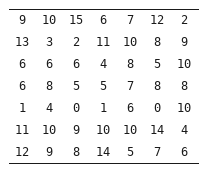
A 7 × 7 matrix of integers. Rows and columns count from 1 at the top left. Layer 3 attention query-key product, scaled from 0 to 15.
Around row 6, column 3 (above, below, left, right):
0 8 10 10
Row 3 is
6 6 6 4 8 5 10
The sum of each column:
58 50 45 51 53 54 49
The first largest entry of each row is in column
3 1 7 2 7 6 4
